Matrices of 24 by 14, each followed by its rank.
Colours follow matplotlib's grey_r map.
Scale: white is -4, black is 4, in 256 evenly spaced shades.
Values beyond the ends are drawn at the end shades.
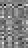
three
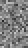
full rank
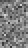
full rank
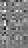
three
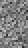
full rank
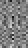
three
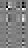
one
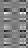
one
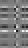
one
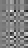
one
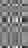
one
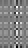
one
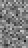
full rank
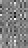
three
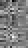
three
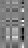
one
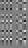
one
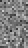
full rank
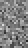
full rank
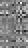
three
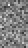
full rank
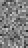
full rank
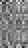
three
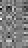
three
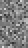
full rank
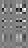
one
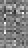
three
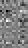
three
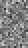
full rank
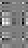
one
